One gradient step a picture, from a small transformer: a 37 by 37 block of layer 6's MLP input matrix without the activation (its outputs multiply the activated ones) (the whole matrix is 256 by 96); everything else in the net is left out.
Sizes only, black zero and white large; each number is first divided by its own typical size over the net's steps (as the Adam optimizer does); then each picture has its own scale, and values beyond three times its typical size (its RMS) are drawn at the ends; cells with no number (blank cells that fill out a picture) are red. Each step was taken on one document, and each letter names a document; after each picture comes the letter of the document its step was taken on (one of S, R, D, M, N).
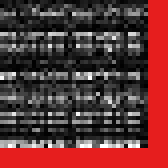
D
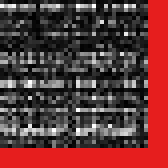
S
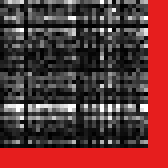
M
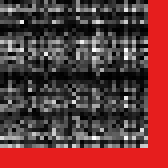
S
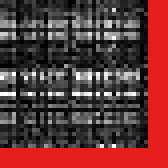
D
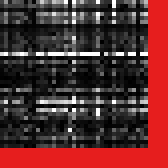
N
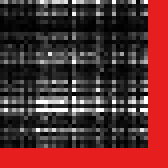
N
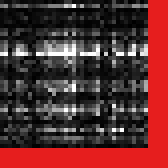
N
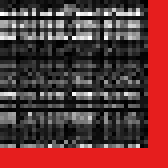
D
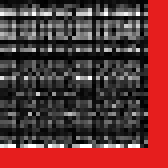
D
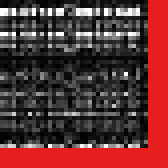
D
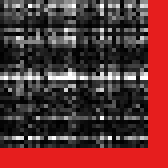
M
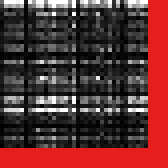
M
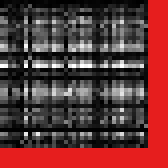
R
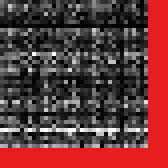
S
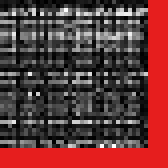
D
